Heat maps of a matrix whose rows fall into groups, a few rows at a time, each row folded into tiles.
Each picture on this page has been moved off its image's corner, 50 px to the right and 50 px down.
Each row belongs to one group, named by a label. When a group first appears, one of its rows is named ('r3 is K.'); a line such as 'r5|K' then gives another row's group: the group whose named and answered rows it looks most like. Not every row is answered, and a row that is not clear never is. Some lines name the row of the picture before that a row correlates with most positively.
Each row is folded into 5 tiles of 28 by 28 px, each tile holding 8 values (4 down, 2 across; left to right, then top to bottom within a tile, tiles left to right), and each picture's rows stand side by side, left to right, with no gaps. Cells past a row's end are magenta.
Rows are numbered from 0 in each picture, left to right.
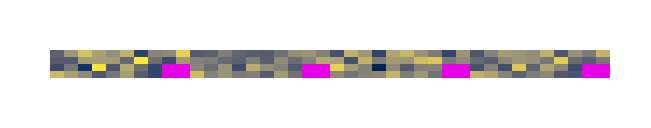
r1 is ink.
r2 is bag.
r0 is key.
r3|key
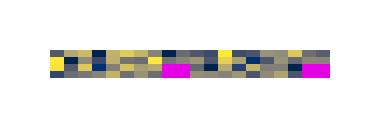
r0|bag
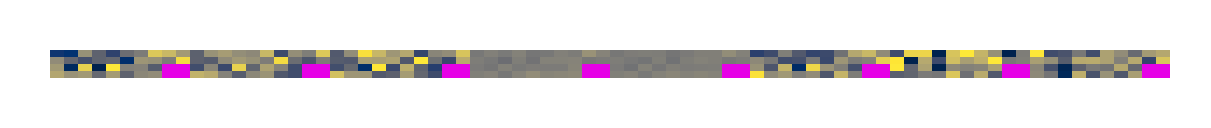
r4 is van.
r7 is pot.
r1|key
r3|van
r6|bag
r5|ink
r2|key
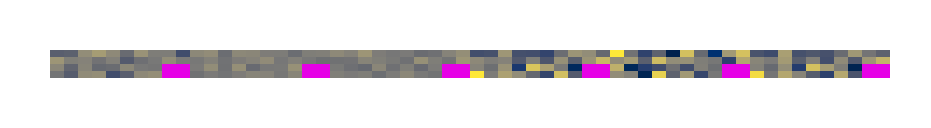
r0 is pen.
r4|pot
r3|ink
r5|ink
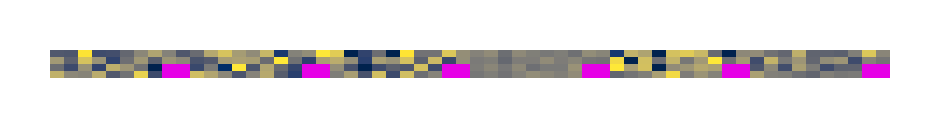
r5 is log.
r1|key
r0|ink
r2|pot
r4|bag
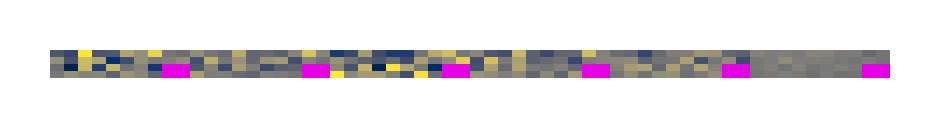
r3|log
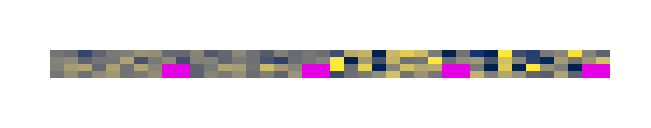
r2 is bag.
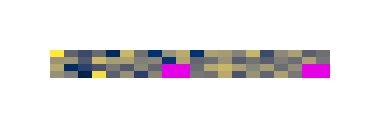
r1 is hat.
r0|pot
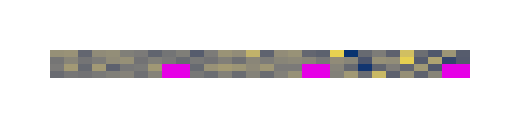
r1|hat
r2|pot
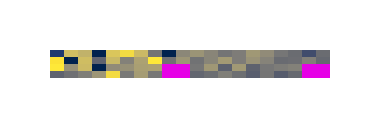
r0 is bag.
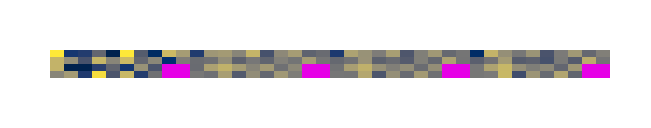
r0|pot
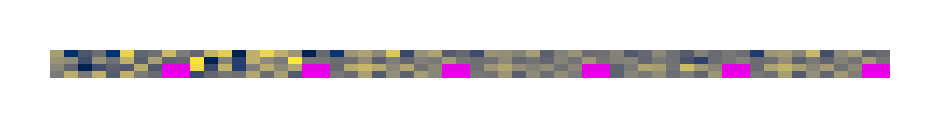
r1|bag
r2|hat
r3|hat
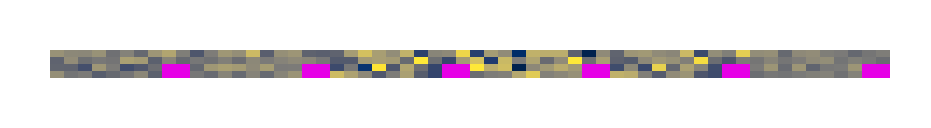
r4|key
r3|bag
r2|key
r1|hat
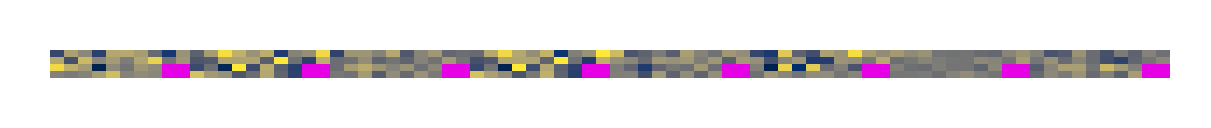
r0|bag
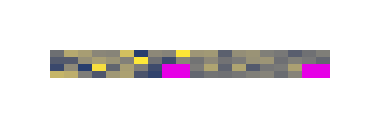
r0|key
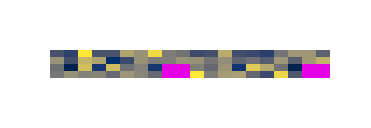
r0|ink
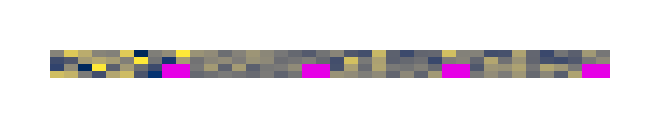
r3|log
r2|log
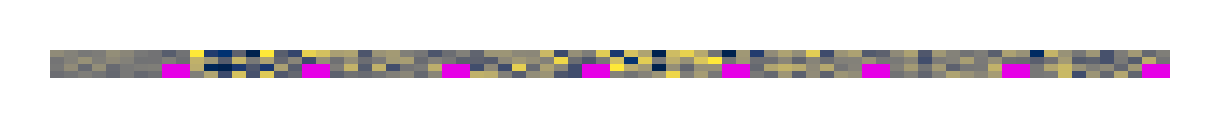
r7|hat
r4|bag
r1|pot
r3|key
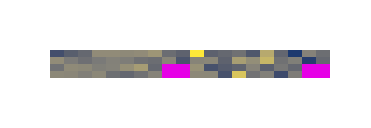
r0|pen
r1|pot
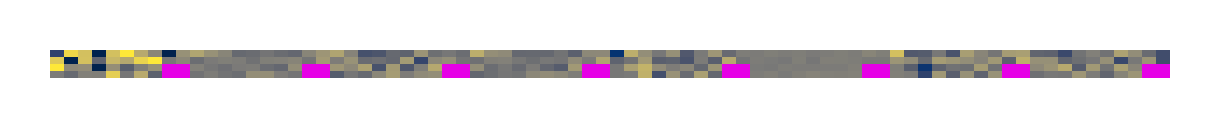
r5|van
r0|bag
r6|pot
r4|hat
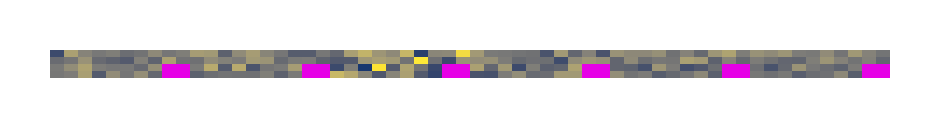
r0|hat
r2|key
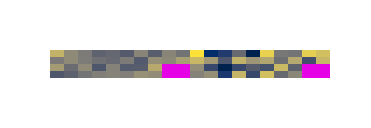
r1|pot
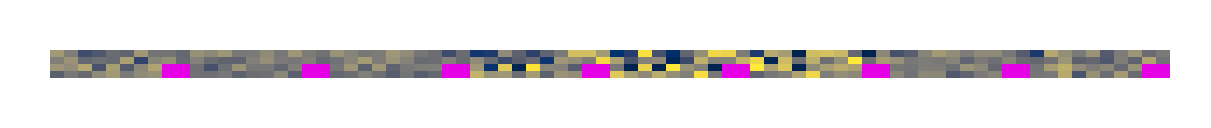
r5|bag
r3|ink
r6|pen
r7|hat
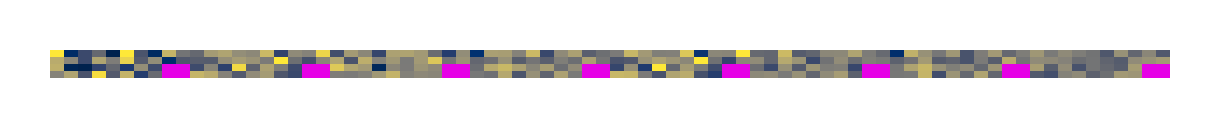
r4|key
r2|bag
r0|pot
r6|hat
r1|key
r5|ink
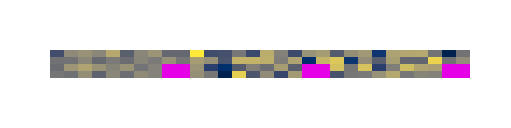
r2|bag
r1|pot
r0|hat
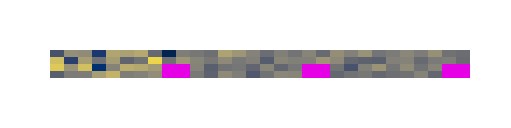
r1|pen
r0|bag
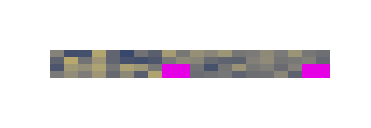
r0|log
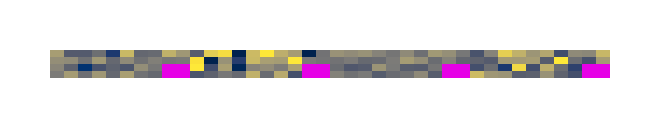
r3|key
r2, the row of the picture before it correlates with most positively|1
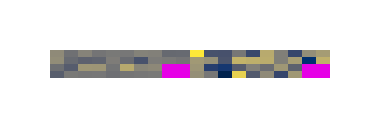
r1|pot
